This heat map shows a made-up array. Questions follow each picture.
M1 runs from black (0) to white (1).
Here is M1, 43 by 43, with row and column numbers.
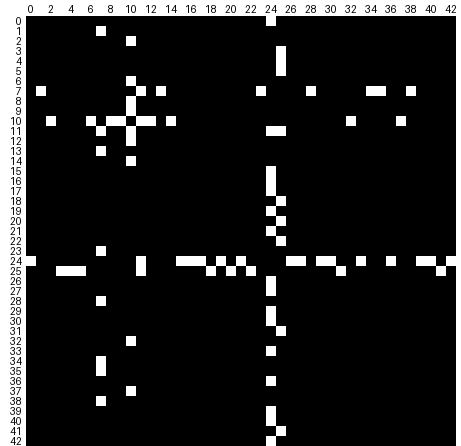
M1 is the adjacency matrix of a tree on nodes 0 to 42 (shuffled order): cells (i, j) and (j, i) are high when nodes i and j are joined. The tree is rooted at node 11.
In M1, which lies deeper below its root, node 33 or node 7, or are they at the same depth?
node 33
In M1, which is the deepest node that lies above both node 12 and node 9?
10
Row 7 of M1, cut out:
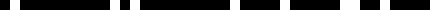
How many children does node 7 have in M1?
7
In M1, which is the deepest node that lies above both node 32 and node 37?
10
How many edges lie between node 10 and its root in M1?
1
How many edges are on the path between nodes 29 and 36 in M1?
2
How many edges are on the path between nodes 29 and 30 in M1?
2
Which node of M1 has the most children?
24
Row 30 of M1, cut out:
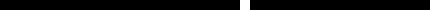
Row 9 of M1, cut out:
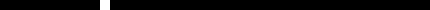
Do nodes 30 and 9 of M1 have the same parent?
no
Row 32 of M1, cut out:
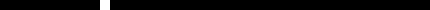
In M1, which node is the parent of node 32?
10
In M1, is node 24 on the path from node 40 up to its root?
yes
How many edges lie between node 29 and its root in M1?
2
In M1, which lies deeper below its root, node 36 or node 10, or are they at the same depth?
node 36
